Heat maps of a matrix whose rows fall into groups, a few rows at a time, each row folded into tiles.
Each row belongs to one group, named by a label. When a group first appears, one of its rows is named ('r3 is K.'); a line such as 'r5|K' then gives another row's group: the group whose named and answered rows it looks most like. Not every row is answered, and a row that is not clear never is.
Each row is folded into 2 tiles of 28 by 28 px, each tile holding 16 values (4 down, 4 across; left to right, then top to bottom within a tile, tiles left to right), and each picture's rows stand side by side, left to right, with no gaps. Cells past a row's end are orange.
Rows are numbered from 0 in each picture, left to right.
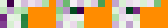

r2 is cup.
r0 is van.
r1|cup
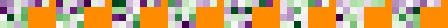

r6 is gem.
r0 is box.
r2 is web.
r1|box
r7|box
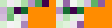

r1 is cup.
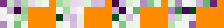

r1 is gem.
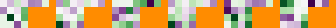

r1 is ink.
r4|box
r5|web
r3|ink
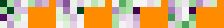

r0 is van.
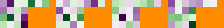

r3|box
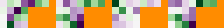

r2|van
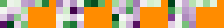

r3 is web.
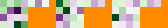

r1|van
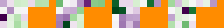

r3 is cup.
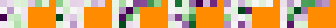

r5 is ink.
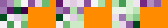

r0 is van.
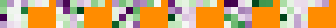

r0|van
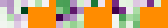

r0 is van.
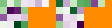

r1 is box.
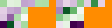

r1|cup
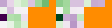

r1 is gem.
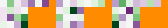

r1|cup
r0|web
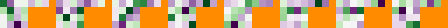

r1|box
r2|ink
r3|box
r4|ink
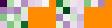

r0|box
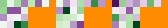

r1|cup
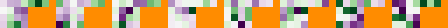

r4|box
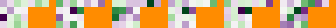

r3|cup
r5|ink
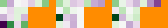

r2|gem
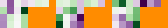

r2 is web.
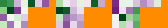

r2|box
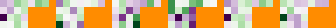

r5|gem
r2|web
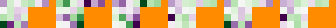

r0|ink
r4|ink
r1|web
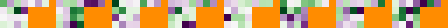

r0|van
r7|box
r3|cup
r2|van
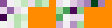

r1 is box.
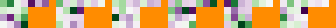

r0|web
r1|van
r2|gem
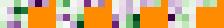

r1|web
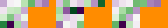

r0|ink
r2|ink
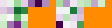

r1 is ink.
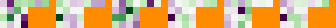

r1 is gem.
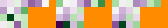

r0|box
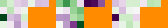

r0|gem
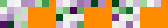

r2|van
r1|box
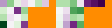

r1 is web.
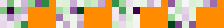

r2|van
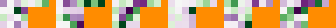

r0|cup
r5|box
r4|web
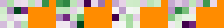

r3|cup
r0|cup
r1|web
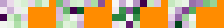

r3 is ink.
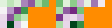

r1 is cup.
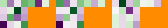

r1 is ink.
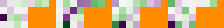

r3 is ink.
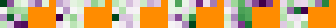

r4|web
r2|gem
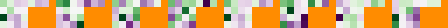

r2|box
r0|gem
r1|web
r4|gem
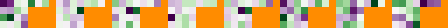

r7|web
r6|web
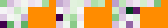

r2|cup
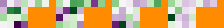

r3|gem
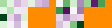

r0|gem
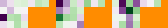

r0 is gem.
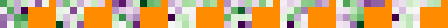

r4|cup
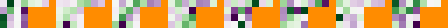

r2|ink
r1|ink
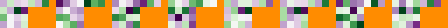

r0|cup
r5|cup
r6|box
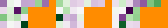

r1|gem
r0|box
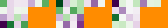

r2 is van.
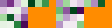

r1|cup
